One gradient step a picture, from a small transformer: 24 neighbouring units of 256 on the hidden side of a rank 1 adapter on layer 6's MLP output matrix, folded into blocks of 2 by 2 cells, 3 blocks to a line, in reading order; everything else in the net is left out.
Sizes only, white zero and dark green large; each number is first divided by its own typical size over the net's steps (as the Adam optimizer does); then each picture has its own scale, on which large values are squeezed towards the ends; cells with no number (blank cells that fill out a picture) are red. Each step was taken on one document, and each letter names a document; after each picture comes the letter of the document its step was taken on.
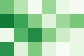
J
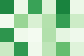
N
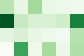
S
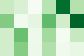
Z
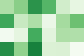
J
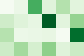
Z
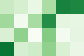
Z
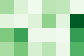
Z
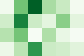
N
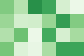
N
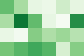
J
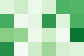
Z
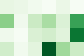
S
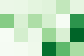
S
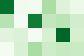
J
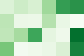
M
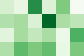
M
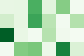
N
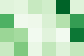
Z
